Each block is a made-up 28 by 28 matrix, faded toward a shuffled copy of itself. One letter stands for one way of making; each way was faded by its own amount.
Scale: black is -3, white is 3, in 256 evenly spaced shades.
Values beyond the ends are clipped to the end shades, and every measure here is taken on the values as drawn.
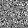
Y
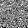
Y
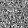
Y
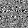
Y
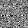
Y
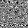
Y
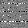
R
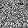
Y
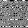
R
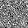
Y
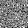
Y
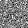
Y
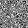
Y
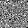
Y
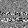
R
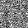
Y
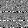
R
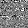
R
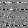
R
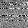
R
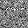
Y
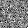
Y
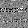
R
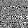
R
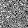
Y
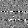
R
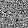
Y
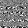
R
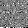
R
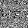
Y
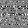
R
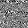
Y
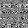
R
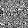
Y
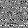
R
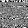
R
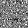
Y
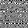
R
